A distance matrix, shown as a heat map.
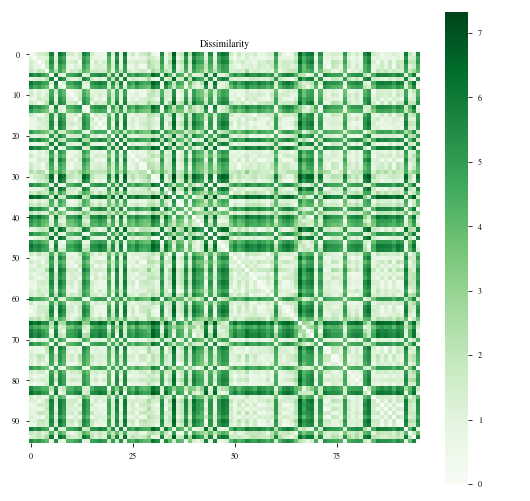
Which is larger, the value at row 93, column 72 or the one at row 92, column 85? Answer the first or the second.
the second
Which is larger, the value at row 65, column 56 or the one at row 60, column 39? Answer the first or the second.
the second
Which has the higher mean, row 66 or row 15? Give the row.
66
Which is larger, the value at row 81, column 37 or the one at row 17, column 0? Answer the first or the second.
the first
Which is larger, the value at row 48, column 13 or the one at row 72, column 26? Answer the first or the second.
the first
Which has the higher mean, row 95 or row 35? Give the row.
35
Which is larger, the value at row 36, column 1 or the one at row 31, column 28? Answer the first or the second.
the second
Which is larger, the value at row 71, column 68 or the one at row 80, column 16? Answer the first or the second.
the second
